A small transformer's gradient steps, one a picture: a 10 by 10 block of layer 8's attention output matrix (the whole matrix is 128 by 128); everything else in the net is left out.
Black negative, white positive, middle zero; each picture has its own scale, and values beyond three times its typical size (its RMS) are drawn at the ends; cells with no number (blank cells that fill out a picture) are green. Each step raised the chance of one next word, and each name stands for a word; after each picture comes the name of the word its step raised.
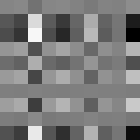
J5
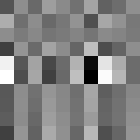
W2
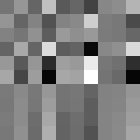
W2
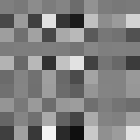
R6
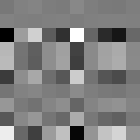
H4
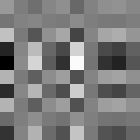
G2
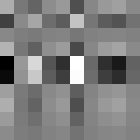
W2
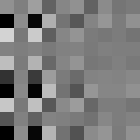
R6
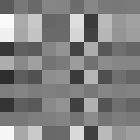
J5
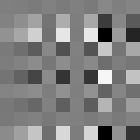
J5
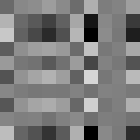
J5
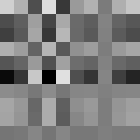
W2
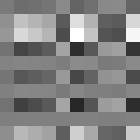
J5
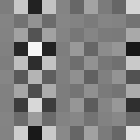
H4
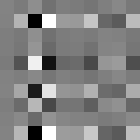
R6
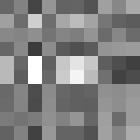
W2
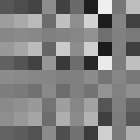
H4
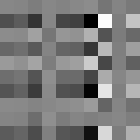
R6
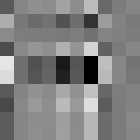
W2
